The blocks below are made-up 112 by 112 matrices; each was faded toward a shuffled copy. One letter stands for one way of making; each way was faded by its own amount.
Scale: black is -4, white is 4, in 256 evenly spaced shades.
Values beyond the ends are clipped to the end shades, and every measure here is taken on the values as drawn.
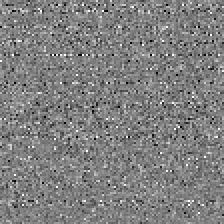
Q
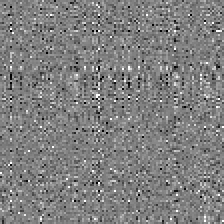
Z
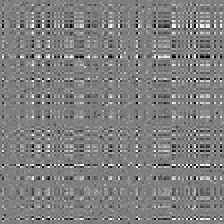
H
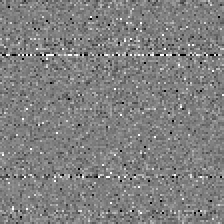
Q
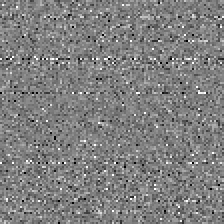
Q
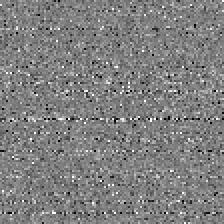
Q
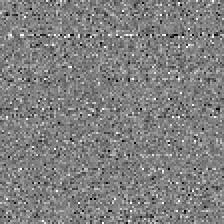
Q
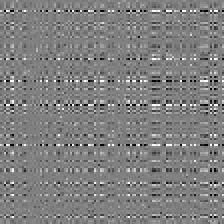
H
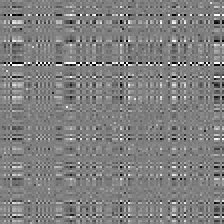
H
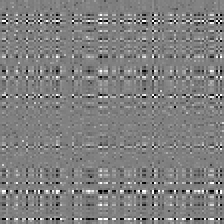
H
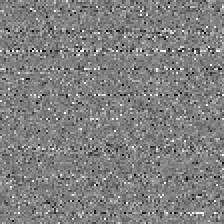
Q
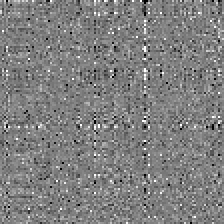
Z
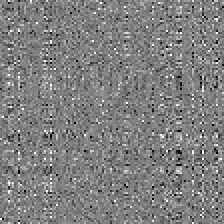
Z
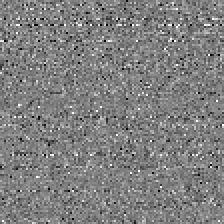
Q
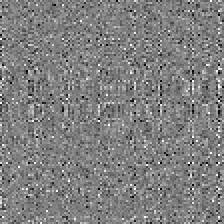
Z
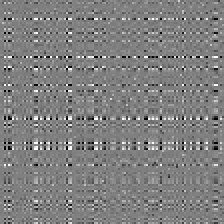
H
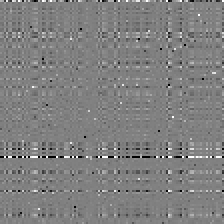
H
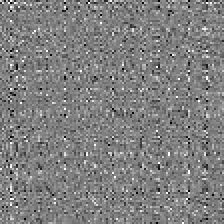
Z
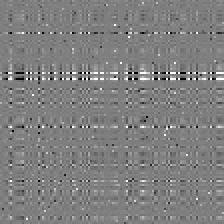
H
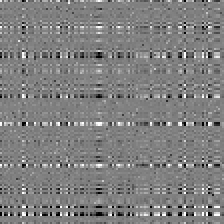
H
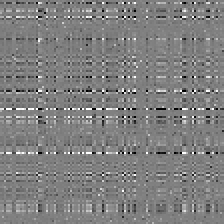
H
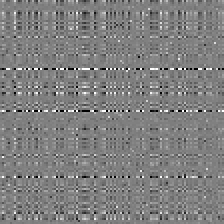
H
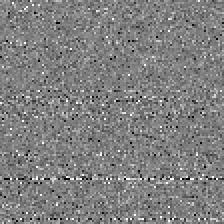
Q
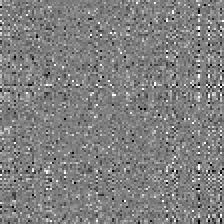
Z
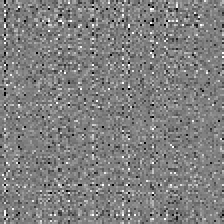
Z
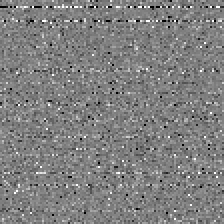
Q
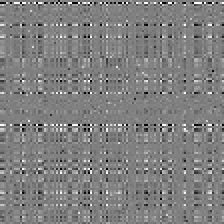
H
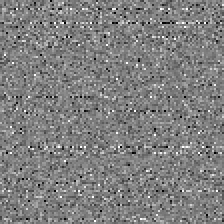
Q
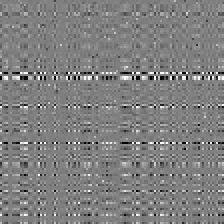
H
